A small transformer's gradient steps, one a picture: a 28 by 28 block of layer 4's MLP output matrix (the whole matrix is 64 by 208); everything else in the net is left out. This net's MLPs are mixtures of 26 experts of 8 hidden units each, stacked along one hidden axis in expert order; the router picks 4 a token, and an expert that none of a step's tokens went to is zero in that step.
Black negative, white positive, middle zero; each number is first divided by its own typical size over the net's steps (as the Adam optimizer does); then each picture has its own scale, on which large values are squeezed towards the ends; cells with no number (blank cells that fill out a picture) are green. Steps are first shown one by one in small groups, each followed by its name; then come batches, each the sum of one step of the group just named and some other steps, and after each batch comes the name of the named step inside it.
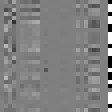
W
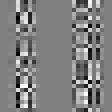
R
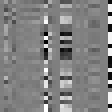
W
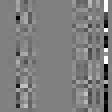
R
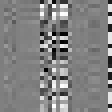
W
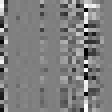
R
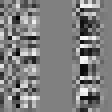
R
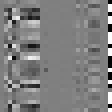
W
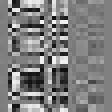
R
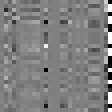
W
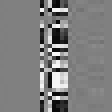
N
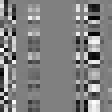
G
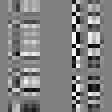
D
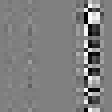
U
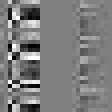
G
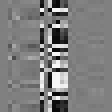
N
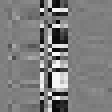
N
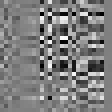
G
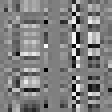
D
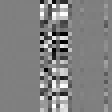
G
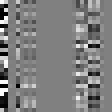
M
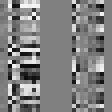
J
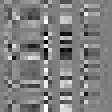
J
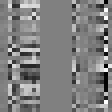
J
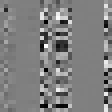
M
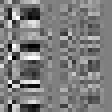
M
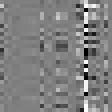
M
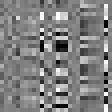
J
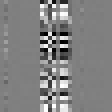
J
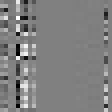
M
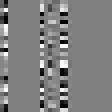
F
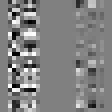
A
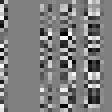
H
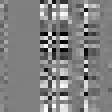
H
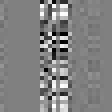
H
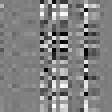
A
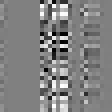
H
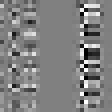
A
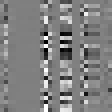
F
